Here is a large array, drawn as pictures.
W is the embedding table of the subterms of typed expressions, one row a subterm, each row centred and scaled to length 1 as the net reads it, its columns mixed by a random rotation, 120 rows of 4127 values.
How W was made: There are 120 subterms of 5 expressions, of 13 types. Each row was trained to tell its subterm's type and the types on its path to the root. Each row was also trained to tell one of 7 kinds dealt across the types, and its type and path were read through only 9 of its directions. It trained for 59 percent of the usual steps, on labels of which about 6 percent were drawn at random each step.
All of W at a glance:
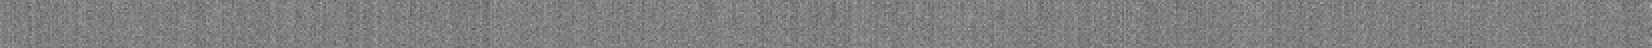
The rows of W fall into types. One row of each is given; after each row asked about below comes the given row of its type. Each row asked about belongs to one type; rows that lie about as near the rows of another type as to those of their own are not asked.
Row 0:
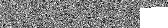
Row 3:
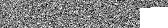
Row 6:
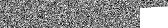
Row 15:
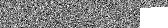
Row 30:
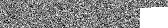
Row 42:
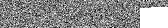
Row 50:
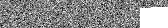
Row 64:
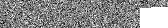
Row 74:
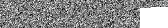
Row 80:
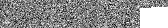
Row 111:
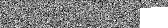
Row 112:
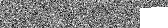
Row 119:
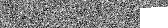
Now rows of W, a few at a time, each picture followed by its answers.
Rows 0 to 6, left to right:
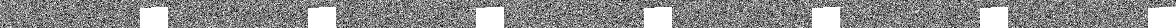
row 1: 42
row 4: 30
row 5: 3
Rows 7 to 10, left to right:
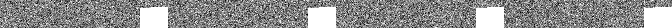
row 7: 15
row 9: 15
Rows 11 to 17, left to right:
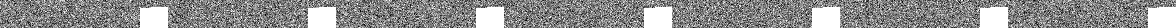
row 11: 50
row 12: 30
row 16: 111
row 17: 50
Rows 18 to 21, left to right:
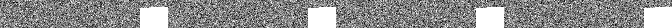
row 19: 15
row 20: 111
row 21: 15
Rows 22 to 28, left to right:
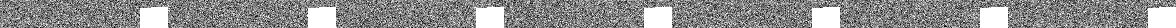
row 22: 0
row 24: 50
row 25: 6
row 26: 3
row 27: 50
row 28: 42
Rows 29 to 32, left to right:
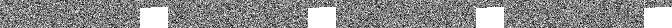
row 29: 3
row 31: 112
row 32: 30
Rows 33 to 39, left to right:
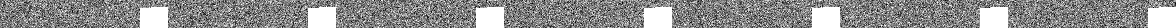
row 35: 119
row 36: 6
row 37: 50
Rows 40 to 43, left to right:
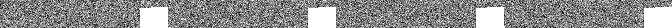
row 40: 80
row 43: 6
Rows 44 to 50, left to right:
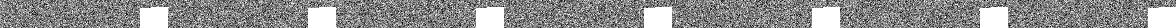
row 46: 3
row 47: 119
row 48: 64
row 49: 112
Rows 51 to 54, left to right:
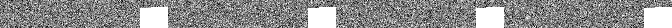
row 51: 6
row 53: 112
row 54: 111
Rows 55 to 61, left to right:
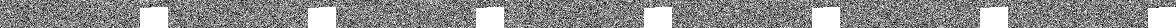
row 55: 42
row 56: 0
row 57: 112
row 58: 15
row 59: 30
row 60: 15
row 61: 3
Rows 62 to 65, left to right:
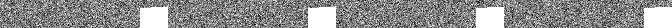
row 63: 119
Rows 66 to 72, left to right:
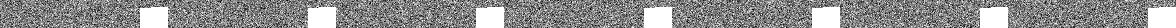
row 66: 119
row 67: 74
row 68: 30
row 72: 15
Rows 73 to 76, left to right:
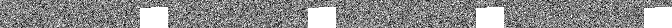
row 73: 112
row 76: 0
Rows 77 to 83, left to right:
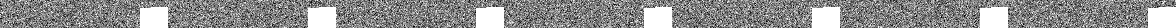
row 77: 74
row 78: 30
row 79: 111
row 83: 112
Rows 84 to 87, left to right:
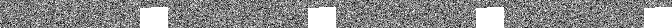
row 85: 30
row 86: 3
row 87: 15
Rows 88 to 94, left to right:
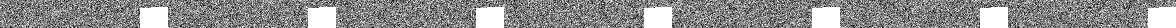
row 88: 119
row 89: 112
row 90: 119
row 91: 119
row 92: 74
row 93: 112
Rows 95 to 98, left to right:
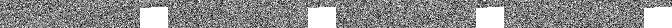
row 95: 42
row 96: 50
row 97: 50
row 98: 15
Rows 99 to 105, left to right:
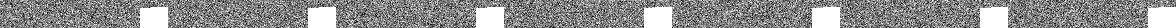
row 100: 42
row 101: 50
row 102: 6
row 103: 119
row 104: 119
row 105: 30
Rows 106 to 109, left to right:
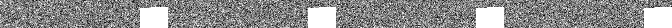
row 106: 111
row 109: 3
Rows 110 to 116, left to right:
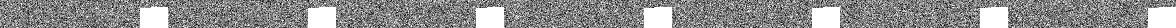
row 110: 111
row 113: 3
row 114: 3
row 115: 30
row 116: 50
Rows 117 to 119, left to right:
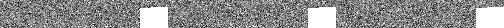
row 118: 112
